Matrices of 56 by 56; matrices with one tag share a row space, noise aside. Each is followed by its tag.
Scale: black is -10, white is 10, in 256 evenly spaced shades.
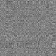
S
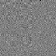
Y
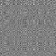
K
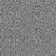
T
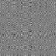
Y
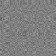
K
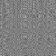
K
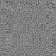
S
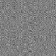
Y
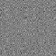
K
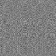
K
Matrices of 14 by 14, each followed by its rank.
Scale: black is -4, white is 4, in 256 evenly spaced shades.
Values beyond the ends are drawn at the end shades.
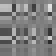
one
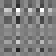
one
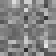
three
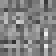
three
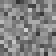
full rank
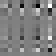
one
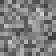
full rank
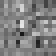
three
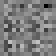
three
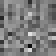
three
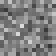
full rank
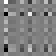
one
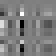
one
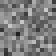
full rank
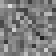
full rank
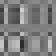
one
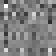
three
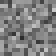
full rank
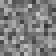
full rank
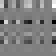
one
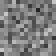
full rank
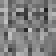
three
